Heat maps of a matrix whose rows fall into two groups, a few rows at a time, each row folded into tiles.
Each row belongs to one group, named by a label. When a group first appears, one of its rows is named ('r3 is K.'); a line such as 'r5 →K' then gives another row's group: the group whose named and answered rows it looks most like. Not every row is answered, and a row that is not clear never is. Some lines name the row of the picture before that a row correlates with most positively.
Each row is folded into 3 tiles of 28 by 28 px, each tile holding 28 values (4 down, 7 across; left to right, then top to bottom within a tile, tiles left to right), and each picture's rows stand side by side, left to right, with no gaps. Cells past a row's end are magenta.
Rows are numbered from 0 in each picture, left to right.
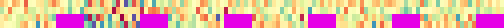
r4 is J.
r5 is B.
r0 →J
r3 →B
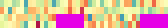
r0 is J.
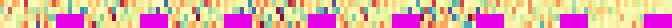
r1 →J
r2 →J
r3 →J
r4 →J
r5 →B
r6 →J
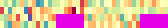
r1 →B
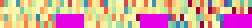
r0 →B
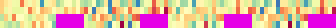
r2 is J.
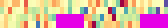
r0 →J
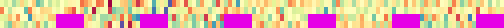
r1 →J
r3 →J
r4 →B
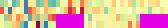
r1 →B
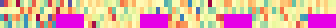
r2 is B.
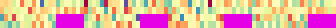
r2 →B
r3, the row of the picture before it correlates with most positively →0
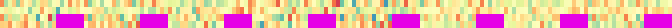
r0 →B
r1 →B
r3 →J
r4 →B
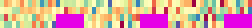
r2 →J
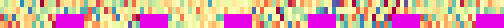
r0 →B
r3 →J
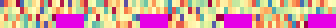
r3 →B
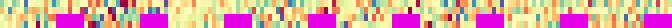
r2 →J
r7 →B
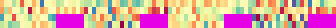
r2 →J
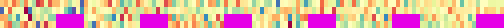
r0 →J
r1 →J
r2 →B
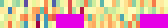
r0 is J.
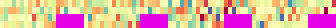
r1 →B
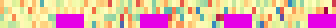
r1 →J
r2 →B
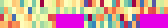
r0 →B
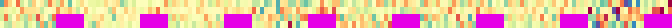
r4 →B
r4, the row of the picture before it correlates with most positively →0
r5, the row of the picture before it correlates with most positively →1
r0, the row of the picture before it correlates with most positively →1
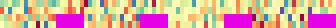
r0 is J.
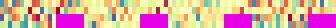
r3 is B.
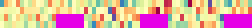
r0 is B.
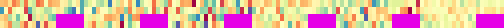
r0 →J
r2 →J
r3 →J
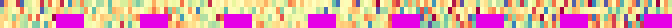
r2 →B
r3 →J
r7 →B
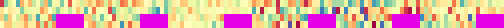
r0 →B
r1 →J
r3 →J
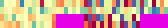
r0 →B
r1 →B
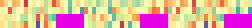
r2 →J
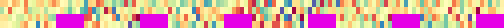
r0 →J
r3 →B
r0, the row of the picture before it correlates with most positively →2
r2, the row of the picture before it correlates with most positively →1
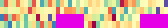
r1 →J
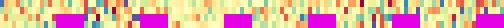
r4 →J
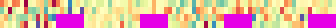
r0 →J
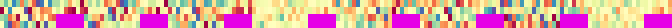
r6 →B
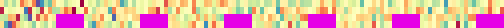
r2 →J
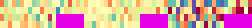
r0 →B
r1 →J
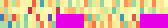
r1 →B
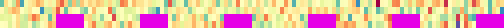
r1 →J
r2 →B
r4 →B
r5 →J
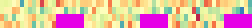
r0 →B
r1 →J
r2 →J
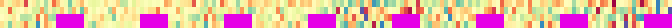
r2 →J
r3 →J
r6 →J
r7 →J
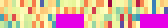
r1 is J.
